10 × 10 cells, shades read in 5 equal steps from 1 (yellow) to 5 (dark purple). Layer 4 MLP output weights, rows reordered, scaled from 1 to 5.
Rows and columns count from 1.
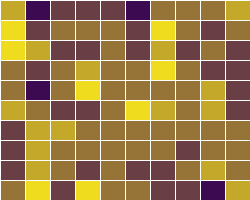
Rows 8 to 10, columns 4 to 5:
3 3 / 4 3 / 1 3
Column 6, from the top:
5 4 4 3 3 1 3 3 4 3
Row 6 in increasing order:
1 2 2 2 3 3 3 4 4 4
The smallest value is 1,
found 8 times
